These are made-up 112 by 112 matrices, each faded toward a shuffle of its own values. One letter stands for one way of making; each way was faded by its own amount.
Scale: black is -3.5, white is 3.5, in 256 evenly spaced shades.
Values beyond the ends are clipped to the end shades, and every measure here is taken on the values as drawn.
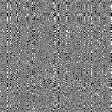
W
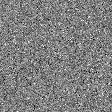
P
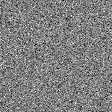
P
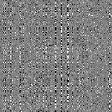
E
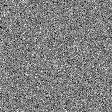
P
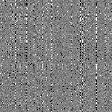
E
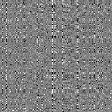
W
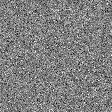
P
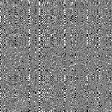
W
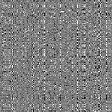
E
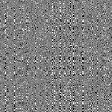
E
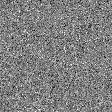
P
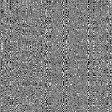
E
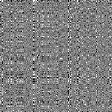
W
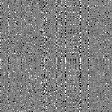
E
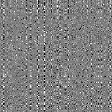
W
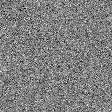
P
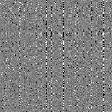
E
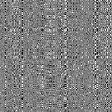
W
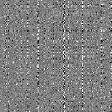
E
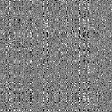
E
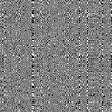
W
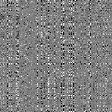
E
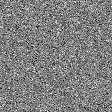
P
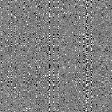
E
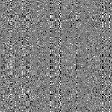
E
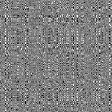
W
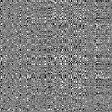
W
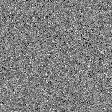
P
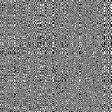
W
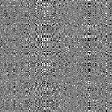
W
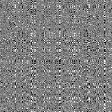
W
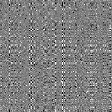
W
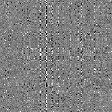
E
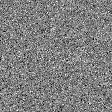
P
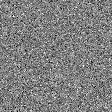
P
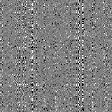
E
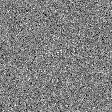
P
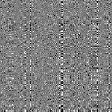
W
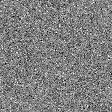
P
